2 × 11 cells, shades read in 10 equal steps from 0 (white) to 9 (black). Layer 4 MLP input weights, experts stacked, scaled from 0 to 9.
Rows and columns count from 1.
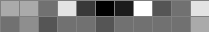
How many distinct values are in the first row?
8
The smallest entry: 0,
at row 1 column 8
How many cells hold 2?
0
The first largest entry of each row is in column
6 3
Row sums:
48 54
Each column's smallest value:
3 3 5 1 5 6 5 0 5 5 1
